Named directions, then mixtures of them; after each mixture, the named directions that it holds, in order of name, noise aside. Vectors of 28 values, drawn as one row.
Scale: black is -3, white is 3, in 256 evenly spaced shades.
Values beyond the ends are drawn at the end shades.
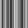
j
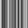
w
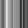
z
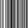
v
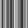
j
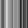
z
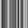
w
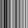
v, z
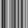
w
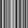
v, w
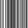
v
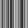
j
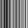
v, z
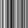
j, v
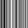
v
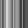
z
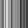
v, z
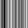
v, w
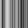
w, z
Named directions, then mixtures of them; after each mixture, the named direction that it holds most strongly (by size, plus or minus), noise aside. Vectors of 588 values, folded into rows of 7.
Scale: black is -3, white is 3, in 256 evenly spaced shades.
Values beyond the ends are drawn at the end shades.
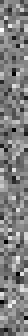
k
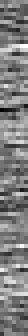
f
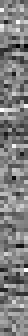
f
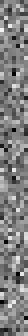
k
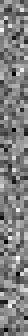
k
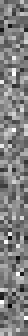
k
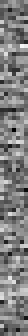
f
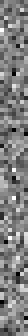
k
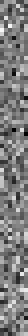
k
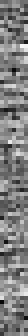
f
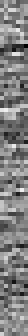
f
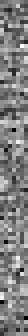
k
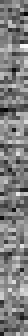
f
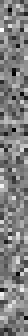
k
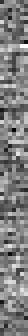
f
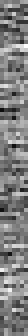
f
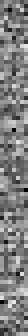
k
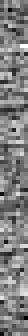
f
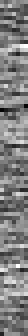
f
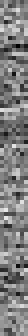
f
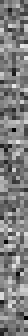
k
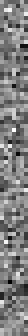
k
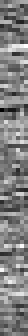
f
